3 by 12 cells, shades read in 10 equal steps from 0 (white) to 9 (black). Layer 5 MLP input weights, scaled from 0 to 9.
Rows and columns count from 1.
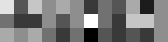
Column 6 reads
4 4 5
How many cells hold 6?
5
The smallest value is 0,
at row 2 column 7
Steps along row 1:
up down up down up up down up down up down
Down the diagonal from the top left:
1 7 3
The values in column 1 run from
1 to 5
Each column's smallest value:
1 4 2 4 3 4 0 5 6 2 2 4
